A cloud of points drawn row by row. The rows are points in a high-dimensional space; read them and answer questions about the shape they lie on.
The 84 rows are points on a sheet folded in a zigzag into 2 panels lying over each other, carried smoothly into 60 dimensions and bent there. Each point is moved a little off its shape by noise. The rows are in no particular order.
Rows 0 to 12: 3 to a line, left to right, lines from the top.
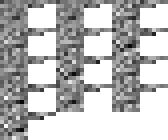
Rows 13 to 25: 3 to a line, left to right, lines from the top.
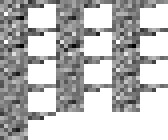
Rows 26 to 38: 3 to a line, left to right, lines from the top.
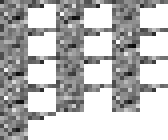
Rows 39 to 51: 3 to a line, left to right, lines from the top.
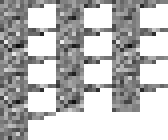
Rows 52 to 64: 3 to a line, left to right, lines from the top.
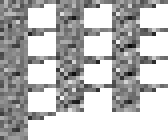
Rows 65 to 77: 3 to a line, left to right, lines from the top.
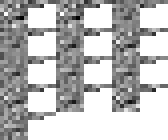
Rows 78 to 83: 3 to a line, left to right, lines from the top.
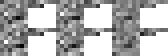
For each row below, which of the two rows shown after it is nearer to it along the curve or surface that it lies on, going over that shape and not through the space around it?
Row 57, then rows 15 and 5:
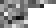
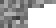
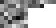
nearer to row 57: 5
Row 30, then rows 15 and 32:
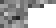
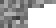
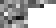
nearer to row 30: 15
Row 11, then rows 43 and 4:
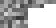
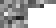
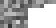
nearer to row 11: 4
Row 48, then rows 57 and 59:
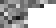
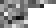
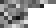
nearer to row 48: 59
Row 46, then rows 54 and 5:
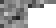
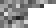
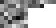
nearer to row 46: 5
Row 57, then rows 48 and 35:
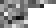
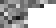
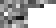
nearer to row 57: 35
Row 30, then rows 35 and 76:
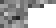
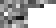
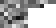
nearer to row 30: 76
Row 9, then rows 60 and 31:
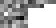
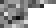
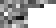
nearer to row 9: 31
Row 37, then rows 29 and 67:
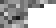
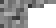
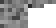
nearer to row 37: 67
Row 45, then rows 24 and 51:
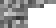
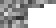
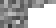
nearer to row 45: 24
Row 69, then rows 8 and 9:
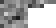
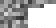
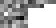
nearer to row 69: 9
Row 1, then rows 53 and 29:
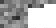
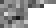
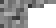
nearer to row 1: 53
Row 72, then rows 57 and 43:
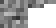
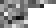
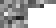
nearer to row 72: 43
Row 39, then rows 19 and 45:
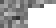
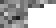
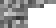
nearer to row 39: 19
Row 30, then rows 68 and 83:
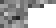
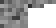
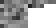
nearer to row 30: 68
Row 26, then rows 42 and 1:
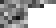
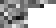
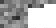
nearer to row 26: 42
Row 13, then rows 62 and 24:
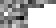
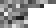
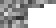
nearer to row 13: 62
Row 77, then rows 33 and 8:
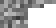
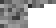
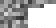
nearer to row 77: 8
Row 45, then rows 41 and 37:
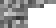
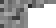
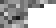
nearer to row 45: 41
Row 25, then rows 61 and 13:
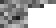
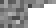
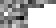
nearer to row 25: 61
